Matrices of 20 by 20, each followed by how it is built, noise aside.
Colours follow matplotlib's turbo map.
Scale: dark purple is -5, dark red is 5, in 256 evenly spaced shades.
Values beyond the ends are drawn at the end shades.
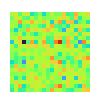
low rank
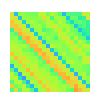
Toeplitz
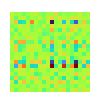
low rank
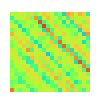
Toeplitz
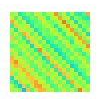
Toeplitz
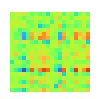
low rank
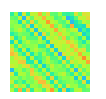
Toeplitz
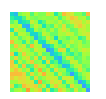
Toeplitz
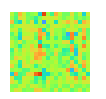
low rank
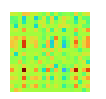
low rank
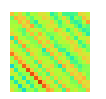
Toeplitz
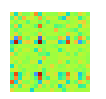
low rank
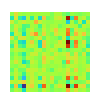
low rank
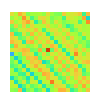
Toeplitz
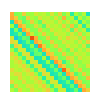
Toeplitz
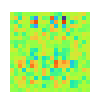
low rank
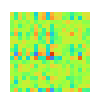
low rank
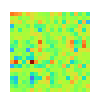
low rank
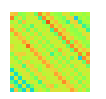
Toeplitz
